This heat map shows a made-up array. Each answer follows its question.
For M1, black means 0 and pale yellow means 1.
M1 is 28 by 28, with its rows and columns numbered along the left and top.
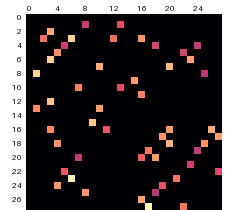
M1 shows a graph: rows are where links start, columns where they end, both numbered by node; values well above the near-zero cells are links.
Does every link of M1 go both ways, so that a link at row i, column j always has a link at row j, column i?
yes
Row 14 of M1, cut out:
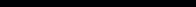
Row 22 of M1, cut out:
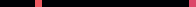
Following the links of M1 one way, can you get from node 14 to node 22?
no
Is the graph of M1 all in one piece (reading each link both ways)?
no
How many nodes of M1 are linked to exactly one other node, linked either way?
7
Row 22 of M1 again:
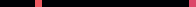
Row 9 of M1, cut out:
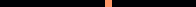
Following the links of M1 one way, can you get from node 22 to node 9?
no
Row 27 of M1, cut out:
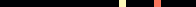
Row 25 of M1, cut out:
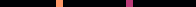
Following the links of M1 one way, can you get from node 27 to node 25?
yes
